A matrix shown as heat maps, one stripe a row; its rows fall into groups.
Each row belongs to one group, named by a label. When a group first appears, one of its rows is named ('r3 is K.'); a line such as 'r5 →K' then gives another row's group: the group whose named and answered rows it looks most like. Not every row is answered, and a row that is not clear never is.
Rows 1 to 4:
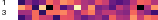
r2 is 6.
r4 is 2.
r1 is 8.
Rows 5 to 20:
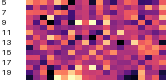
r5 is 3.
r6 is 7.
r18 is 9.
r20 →8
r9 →9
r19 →8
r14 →2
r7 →3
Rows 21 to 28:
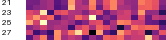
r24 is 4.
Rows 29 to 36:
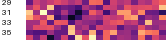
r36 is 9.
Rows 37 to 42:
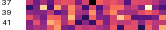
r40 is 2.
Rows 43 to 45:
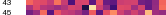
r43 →3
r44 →4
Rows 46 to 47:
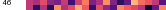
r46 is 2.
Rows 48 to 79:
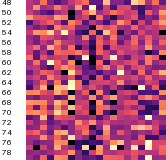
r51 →3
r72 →9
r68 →3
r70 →3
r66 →3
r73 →2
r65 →8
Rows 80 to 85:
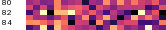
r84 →3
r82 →8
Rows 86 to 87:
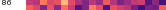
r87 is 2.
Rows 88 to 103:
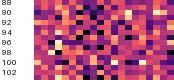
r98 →8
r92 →3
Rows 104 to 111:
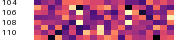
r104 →8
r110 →9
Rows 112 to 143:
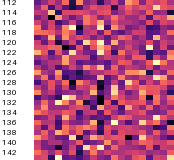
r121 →4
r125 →9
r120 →9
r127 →7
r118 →3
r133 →4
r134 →3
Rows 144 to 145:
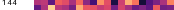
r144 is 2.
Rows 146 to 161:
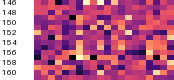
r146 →9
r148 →6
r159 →3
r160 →7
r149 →2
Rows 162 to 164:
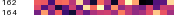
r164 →7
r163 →9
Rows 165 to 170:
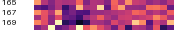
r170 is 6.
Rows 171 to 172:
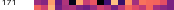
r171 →2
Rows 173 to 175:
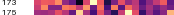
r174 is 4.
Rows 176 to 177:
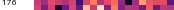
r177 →9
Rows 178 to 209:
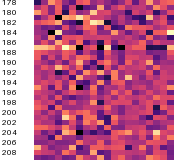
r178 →2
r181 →8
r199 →6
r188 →3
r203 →3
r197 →7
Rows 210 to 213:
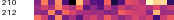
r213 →6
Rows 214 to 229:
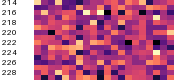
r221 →3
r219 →3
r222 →6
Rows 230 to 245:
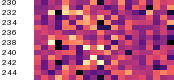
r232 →8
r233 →9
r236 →4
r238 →8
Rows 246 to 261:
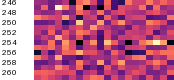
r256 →8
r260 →3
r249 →3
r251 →6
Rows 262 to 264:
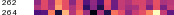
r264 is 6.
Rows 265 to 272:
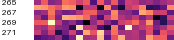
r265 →4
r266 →3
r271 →9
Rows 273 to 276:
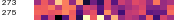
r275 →3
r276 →9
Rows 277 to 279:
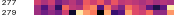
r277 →9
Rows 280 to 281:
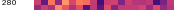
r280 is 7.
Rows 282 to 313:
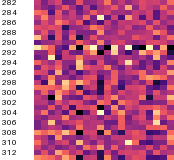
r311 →9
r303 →2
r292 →2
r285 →4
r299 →3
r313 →3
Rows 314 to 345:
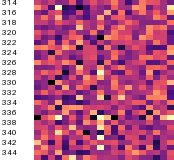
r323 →3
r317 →7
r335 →8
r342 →6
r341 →4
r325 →2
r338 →9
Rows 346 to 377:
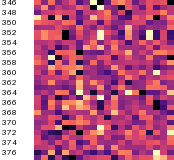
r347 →4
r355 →9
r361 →2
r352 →4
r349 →6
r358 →6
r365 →9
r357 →8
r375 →9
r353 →4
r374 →6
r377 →7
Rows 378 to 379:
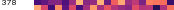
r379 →6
